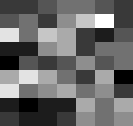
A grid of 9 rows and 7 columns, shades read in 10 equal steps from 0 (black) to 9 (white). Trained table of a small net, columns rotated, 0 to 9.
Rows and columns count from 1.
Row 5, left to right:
0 3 2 3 5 3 4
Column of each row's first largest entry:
4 6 1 4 5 2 1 5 5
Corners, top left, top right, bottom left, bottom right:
2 2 2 5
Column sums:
31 27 32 37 37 39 28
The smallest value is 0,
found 3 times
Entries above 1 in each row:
7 7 6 5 6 6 7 3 5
